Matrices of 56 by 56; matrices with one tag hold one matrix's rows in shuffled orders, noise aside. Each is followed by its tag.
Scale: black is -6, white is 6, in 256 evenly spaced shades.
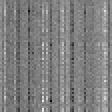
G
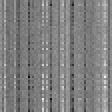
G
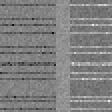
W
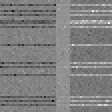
W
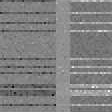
W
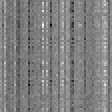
G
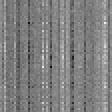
G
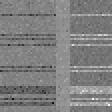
W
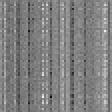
G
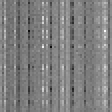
G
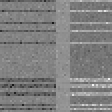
W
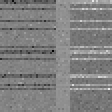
W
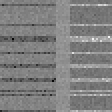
W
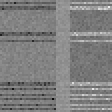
W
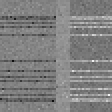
W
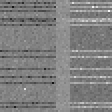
W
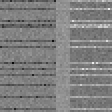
W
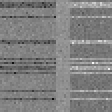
W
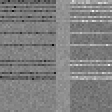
W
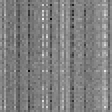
G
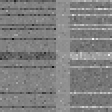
W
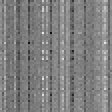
G
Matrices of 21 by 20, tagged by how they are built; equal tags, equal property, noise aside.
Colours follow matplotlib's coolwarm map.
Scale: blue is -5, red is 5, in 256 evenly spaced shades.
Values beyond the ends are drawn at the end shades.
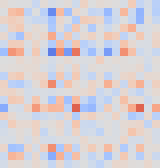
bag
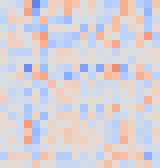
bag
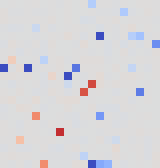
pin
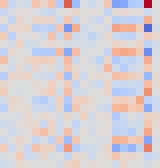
bag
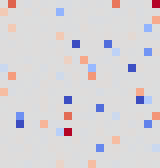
pin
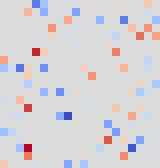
pin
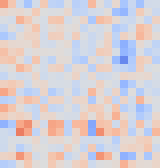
bag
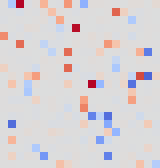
pin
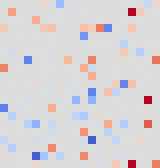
pin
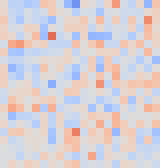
bag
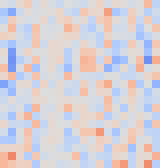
bag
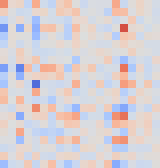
bag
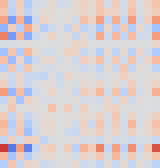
bag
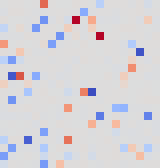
pin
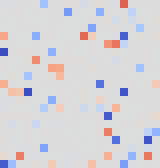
pin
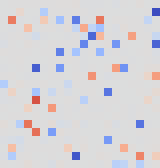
pin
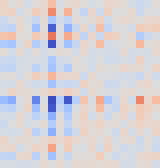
bag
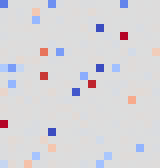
pin
